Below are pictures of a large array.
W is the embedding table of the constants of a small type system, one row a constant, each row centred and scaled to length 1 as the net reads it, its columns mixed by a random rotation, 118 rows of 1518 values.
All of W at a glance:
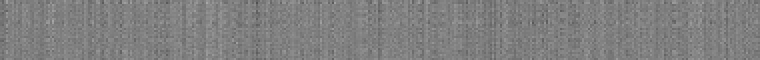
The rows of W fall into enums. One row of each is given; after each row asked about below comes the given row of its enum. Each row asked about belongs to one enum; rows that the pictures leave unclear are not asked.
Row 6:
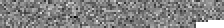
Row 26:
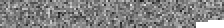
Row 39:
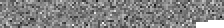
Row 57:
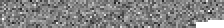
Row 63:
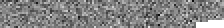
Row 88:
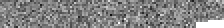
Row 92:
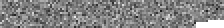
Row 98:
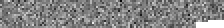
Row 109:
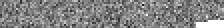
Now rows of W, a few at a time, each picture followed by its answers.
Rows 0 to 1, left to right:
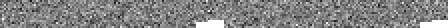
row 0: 57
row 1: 39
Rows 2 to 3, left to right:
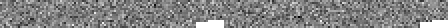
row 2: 39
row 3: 6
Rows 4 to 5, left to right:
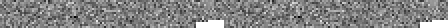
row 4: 6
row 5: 6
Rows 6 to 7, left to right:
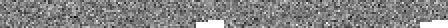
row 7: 39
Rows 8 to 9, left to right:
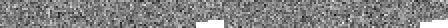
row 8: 26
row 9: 88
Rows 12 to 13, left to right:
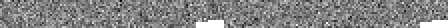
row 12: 98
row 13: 39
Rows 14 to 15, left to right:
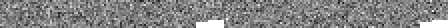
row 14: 26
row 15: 57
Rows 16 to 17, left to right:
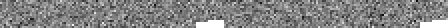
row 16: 39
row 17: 63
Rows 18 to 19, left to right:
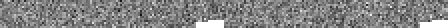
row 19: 109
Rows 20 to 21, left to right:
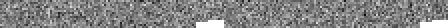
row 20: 26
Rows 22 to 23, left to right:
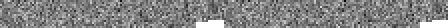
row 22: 98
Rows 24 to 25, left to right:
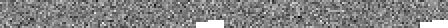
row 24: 39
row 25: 6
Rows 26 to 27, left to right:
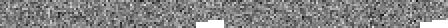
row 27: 63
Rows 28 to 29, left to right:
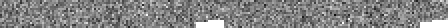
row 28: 109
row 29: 88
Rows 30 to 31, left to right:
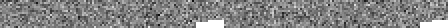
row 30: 63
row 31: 26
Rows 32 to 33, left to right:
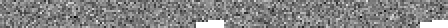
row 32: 6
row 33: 92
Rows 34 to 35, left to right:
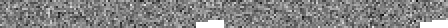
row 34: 26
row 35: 63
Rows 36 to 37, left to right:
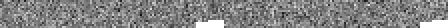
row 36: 98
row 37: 26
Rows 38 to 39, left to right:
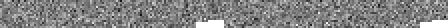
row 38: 98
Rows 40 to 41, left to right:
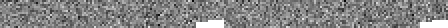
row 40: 63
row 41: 98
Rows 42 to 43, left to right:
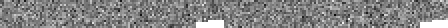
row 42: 98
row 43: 88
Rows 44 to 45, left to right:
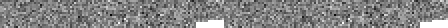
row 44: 88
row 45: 88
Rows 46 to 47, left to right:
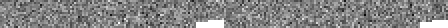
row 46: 88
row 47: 98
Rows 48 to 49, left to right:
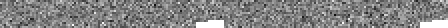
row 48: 39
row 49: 88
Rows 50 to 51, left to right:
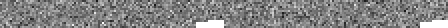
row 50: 39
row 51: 26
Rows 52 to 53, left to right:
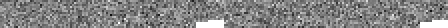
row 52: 88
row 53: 92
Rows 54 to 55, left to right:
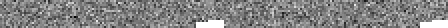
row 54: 6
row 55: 26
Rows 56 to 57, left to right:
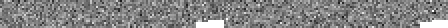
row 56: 98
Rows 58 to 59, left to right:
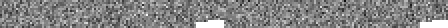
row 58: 109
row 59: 98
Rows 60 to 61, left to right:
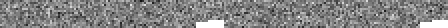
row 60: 26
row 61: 92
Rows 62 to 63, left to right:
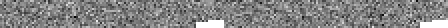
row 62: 6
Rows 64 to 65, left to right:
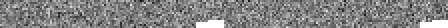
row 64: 26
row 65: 98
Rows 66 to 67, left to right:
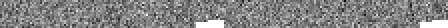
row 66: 109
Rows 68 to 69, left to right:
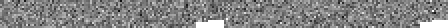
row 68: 98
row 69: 57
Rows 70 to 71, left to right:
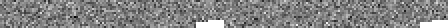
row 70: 6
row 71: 39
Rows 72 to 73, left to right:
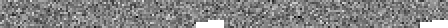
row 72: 92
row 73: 6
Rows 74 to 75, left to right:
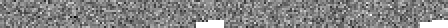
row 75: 109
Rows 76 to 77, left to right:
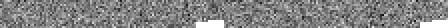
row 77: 63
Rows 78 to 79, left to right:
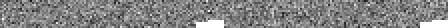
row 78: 57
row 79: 26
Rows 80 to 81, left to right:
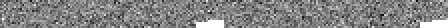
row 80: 57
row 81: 63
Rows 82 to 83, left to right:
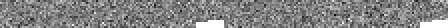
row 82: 39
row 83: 88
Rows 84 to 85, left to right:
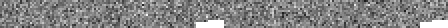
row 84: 109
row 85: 26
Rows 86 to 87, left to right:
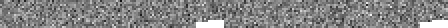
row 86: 98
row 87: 109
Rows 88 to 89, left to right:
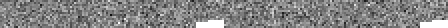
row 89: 26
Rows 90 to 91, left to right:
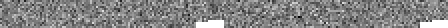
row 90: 98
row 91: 6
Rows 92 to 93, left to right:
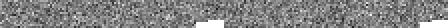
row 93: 109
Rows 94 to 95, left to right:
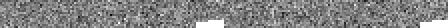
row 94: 88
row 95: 26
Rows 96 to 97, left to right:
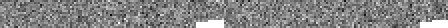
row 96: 88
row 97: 98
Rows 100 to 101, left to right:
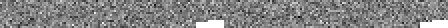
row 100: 39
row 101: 6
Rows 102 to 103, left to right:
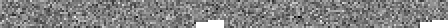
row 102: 92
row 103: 6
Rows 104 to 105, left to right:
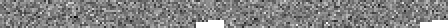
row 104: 6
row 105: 39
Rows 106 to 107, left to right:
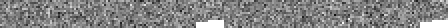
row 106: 26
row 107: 88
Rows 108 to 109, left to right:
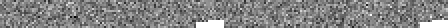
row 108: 6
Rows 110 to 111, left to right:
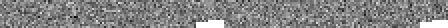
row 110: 6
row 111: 98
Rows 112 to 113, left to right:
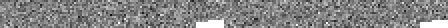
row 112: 88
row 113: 39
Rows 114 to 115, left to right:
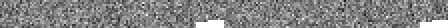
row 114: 109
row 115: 98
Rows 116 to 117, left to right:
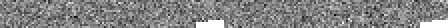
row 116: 6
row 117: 88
